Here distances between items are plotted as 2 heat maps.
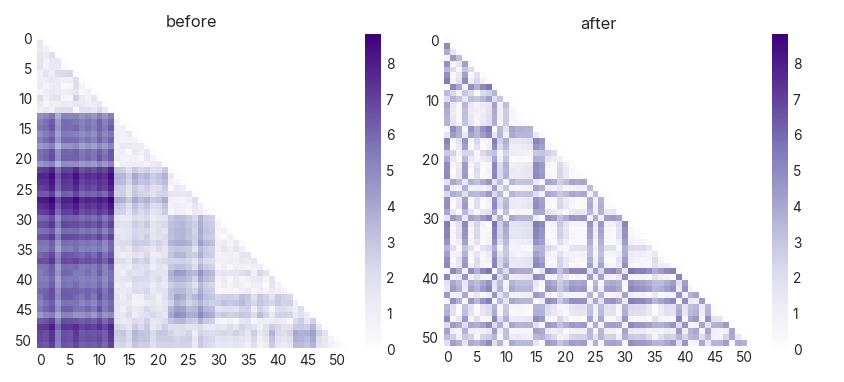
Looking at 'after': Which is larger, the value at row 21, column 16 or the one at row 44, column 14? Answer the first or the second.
the first
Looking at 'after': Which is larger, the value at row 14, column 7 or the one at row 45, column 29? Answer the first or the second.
the first
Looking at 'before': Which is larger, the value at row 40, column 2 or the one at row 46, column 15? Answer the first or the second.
the first
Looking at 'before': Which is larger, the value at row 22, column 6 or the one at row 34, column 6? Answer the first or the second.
the first
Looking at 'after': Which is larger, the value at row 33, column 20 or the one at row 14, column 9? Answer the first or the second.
the first
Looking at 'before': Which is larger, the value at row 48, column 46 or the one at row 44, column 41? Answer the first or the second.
the first
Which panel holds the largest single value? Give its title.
before
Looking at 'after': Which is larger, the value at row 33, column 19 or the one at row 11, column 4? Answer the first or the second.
the first
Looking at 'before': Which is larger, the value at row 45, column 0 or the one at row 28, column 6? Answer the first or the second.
the second
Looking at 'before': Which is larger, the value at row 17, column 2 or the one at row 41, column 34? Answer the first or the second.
the first
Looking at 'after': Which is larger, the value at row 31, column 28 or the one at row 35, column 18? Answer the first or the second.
the second
